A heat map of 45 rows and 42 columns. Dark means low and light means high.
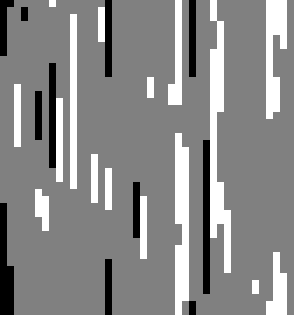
Grain: streaks running down. Calmest part: bottom left. Roughest part: middle left. Ninth with the lowest average: bottom left.
